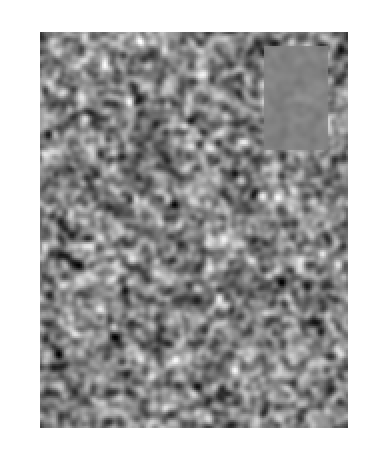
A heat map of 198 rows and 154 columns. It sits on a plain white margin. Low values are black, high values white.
Slope: none. Calmest part: top right. Odd rows or columns: none. Mirror symmetry: none. Histogram: bell-shaped. Odd patch: calmer, in the top right. Grain: blotchy. Lone odd cells: none.
